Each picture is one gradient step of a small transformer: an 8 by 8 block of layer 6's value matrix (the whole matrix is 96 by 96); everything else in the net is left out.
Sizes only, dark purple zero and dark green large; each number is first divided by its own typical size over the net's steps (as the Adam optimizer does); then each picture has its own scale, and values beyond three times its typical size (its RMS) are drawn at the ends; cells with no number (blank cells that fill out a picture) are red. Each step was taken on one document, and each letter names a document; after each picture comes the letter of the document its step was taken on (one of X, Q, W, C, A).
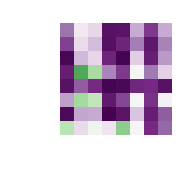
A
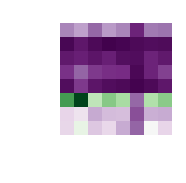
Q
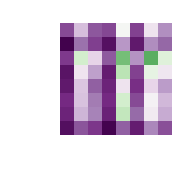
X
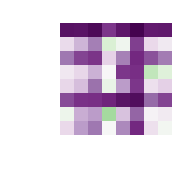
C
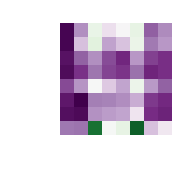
A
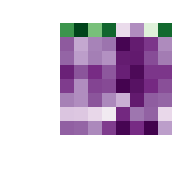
Q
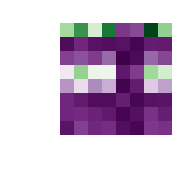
Q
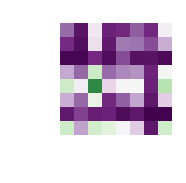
A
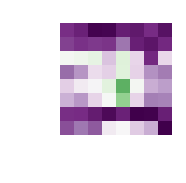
A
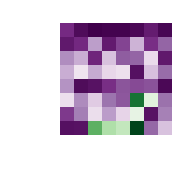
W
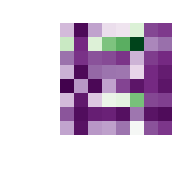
W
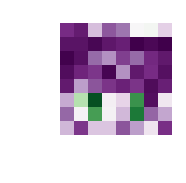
A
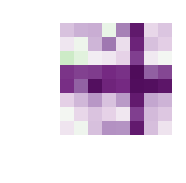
Q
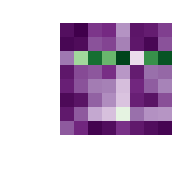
X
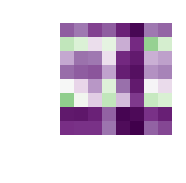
C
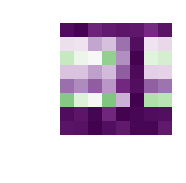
C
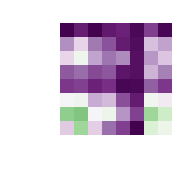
C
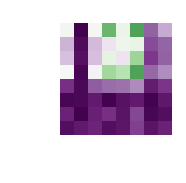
W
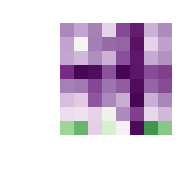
C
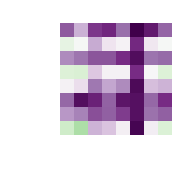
C
